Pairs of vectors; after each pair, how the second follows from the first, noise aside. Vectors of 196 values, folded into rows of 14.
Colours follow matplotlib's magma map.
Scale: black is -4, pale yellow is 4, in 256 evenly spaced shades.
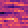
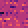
partly zeroed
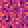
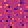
partly zeroed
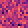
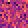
reversed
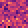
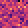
reversed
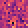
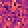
reversed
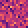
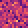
reversed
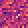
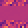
partly zeroed
